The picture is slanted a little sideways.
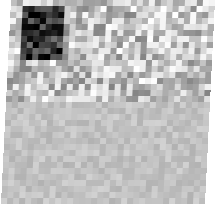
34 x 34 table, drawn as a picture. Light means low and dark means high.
Histogram: skewed, a long tail of high values. Ninth with the highest average: top left. Seam: horizontal, 50% of the way down, the bottom part calmer. Ninth with the lowest average: top right. Mirror symmetry: none. Odd patch: higher, in the top left. Stripes: none.
